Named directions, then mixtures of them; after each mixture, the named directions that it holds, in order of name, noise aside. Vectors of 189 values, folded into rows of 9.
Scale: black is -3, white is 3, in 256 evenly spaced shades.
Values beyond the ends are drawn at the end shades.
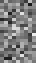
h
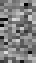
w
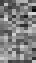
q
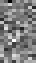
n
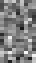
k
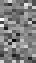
n, w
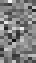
n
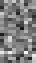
k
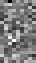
n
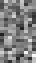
k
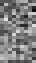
q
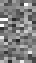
w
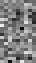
k, w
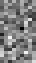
k, n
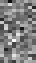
n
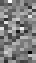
n, w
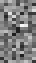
h, q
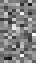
h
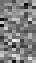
n, w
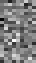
n, w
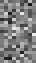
h
